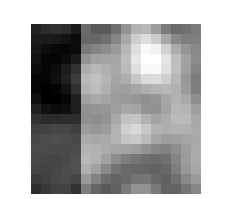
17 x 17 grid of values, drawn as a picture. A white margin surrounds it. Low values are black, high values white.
Ninth with the highest average: top right. Seam: vertical, 30% of the way across, the right part higher. Average level on the scale: 50%. Lone odd cells: none.
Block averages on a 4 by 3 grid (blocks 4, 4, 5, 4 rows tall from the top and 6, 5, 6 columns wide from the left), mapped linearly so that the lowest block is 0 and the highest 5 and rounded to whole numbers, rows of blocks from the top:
0 4 5 / 0 5 5 / 1 5 5 / 2 3 3
